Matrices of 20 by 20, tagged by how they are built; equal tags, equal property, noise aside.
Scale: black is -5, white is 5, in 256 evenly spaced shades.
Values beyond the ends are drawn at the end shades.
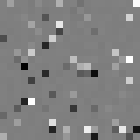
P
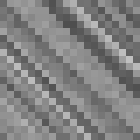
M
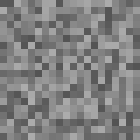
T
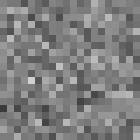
T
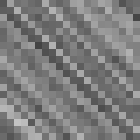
M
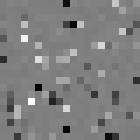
P
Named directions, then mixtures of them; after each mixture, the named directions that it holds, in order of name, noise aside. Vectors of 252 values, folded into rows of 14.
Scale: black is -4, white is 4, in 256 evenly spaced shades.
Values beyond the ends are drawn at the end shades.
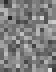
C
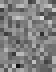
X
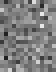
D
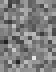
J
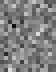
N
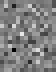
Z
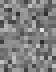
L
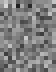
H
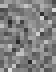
N, X, Z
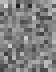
H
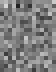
H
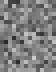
J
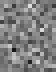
L, Z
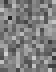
C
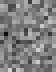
D, X, Z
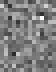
C, X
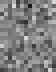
C, H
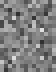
L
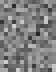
C, L, N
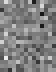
D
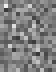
J, L, Z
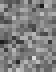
D, J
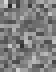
H, J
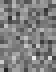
C, J, L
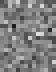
H, J, N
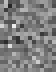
J, Z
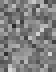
N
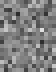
L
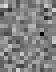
H, X, Z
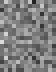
D, L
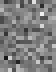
D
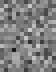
C, L, Z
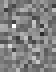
J, L, Z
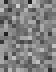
D, L, X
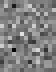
Z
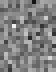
D, J, N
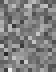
N
